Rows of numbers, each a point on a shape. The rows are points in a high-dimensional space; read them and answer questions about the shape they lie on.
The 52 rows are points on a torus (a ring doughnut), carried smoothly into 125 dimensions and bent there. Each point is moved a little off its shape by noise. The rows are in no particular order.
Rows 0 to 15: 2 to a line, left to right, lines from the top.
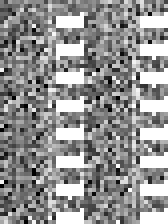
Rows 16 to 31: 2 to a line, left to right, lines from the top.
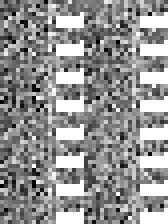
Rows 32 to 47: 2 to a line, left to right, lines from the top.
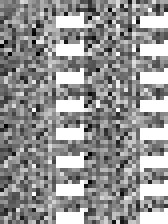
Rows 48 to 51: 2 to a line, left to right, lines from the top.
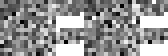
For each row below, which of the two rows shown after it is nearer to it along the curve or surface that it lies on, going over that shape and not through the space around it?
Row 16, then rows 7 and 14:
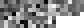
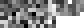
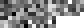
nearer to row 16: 7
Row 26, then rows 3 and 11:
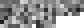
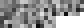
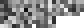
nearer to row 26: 3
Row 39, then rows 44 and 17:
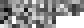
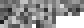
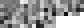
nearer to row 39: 44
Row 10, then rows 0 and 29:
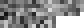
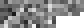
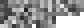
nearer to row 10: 0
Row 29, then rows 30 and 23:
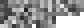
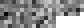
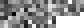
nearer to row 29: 23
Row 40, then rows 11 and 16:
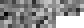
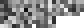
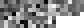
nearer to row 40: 16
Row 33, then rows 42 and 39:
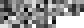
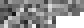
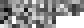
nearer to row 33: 39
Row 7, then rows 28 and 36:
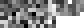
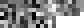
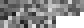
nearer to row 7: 28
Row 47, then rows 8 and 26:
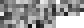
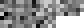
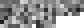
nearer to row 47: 8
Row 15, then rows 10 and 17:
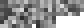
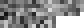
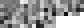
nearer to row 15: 17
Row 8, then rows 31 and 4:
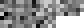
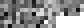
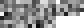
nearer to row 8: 4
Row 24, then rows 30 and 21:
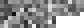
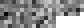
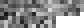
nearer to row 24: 21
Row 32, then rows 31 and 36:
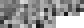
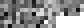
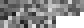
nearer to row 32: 31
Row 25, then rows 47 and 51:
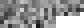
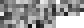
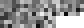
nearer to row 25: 51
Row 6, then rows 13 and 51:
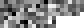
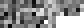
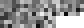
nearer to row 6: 13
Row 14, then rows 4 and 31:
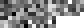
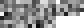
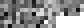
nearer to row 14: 31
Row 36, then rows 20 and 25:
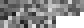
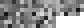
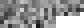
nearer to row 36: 20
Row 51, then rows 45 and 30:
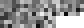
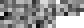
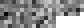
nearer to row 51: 30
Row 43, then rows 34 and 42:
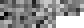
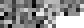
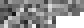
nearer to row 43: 34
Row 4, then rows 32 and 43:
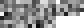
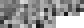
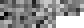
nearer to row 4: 43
